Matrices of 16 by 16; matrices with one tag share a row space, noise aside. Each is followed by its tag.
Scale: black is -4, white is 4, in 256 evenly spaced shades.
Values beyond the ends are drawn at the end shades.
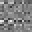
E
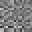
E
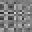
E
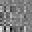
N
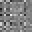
N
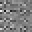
N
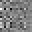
N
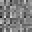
N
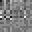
N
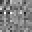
N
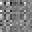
N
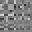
E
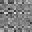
E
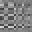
E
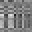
E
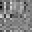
N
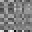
E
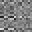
E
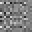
N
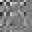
N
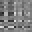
E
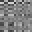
E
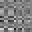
E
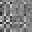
N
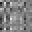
N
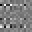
N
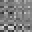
E
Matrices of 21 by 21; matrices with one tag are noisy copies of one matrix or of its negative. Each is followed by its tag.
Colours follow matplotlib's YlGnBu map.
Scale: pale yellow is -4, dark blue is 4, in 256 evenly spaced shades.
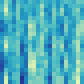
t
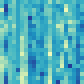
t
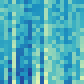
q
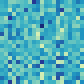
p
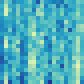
t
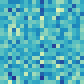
p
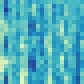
t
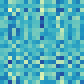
p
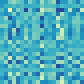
p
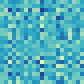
p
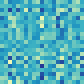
p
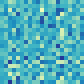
p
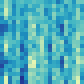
t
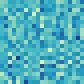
p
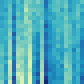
q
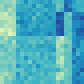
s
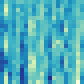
t
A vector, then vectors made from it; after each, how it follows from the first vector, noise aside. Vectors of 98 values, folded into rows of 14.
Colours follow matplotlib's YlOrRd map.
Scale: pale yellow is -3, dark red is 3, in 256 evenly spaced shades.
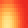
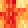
wrapped around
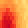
negated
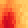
negated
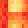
wrapped around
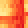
wrapped around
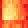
wrapped around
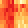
wrapped around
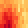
negated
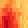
negated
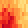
negated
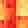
wrapped around
